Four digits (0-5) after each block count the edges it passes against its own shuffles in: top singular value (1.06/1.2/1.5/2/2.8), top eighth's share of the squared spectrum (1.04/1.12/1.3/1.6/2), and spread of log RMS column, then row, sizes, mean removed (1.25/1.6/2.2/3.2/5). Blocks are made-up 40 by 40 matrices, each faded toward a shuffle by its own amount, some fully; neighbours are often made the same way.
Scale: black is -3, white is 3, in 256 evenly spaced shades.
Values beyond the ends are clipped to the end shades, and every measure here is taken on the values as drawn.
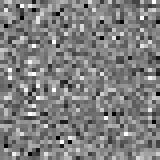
2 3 1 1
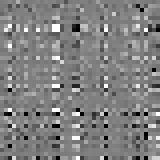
4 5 3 3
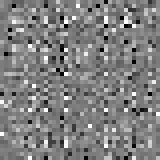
4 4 2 1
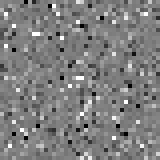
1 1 1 0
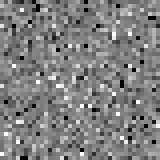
1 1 0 0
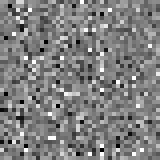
1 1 1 0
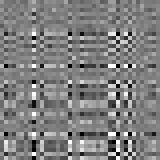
5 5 4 4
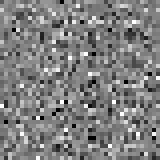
3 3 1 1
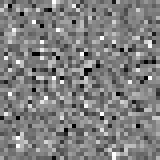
3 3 0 0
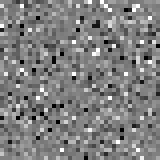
1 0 0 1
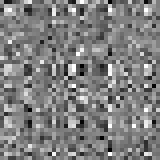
4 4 3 3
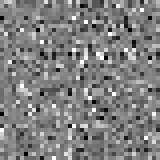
3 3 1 1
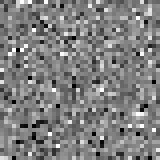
2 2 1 0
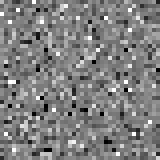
1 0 0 0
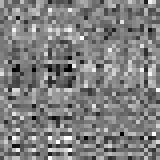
4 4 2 2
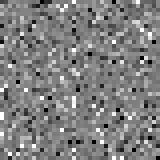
1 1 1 0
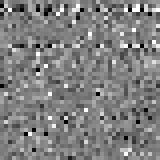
3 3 0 2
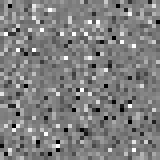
0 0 0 0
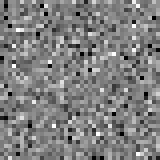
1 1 0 0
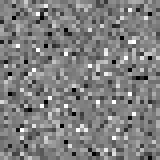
0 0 0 0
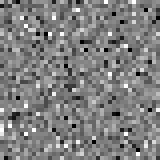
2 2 0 0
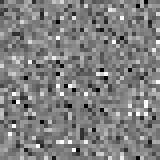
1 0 0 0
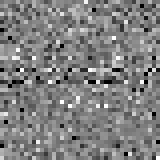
3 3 0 2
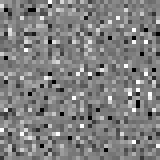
2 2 2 0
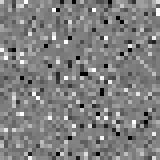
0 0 0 0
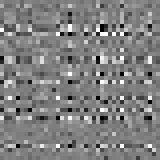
5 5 3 4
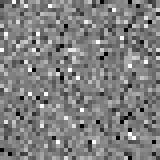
0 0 0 0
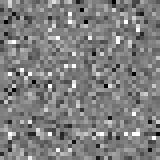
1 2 0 1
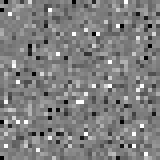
0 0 0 0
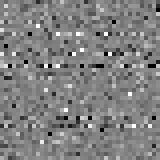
2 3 0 2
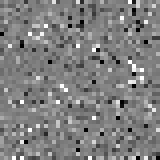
1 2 0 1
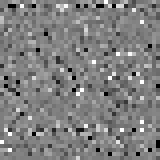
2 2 0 1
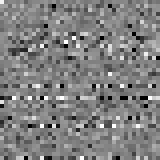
2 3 0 3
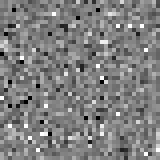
0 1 0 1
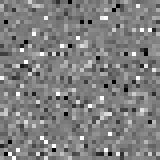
0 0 0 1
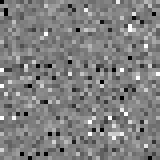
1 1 0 0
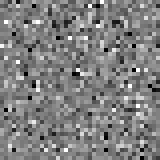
1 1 0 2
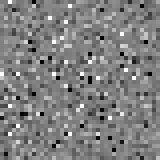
1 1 1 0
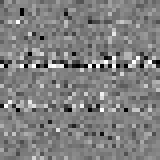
3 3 0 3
